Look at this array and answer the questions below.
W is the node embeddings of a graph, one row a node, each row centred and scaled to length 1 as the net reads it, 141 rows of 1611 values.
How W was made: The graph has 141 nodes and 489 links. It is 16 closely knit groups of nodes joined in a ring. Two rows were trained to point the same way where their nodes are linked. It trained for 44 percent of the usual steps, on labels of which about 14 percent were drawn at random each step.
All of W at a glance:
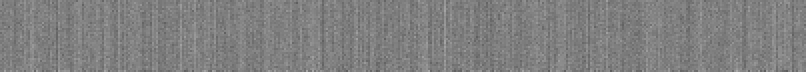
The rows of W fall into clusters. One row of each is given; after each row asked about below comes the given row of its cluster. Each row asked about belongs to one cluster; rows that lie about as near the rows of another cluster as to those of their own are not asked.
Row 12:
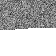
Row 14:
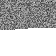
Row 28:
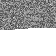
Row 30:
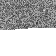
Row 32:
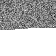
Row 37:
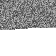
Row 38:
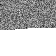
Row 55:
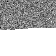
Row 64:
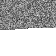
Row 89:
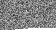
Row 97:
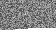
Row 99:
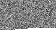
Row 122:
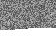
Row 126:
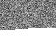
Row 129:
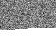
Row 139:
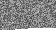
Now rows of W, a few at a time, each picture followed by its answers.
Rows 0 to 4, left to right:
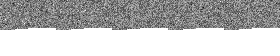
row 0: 30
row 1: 28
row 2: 64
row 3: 126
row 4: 126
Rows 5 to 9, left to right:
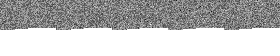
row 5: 14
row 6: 38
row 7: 38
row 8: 89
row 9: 14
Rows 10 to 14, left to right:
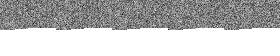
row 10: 55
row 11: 12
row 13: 89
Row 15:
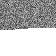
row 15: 139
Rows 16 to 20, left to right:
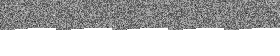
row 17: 64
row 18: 30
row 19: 122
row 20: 37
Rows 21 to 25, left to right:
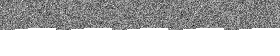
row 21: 32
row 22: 89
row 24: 37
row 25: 12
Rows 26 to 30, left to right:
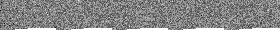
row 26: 126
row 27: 38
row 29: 55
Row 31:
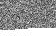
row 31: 38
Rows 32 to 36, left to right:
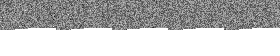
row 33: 55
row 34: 139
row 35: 38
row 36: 30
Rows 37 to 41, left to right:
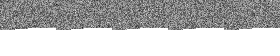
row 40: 55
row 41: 129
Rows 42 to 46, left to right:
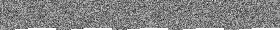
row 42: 122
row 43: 99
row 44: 55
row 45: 28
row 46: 37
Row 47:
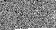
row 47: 12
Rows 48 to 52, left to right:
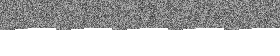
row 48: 55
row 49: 14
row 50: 122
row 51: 129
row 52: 38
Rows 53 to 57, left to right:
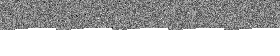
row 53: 12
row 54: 99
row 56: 14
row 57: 64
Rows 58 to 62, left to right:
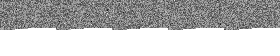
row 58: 28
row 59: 14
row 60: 30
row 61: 55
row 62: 99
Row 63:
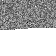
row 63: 64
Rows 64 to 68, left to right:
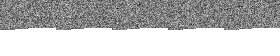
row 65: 89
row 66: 32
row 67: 64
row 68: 139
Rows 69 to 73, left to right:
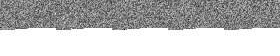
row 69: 99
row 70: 64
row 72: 32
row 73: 32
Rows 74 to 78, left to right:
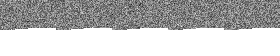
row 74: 64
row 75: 139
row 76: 30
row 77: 55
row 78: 89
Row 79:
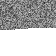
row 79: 64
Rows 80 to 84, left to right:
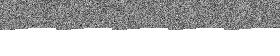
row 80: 89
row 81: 32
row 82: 12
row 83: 14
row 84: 32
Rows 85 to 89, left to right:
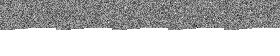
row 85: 32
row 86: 122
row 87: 89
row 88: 97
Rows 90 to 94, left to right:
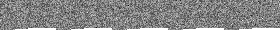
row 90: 14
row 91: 30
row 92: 122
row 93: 89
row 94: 129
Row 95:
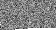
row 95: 38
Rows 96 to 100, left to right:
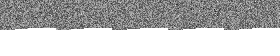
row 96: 139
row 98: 64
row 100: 12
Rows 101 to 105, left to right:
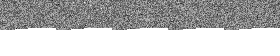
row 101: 122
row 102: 37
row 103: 28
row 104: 14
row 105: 139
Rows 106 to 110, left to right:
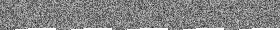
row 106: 64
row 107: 38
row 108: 55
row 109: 37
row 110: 99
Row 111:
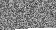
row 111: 139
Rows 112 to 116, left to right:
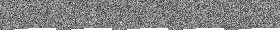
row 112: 32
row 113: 30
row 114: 139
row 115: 126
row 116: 97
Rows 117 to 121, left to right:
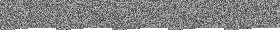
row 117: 14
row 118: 38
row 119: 97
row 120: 99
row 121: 37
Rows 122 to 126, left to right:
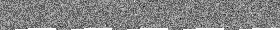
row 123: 37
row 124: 97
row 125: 55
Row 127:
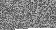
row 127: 129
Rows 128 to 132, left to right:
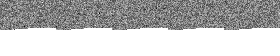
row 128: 122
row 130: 89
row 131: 129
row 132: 99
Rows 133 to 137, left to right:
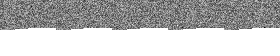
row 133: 89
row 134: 126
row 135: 97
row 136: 14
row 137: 129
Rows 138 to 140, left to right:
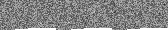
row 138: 32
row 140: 129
